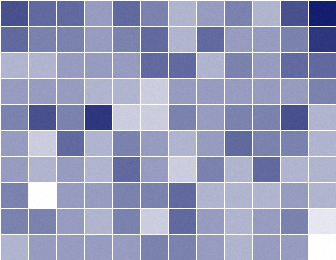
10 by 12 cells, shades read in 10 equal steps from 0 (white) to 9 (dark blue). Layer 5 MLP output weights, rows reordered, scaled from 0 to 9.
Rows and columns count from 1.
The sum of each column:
46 39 46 40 45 41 43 41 41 42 50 41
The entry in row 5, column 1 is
5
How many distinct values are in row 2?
5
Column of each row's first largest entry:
12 12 6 12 4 3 5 7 7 6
